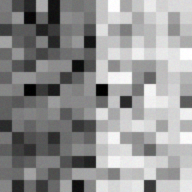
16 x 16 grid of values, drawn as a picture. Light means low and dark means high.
Average level on the scale: 40%. Calmest part: top right. Ninth with the lowest average: top right. Seam: vertical, 50% of the way across, the left part higher.
